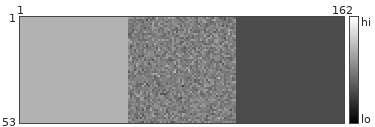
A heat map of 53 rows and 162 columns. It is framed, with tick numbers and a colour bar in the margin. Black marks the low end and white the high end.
It is made of 1 by 3 panels. Panel 1,1: high, flat. Panel 1,2: middling, fine-grained. Panel 1,3: low, flat.
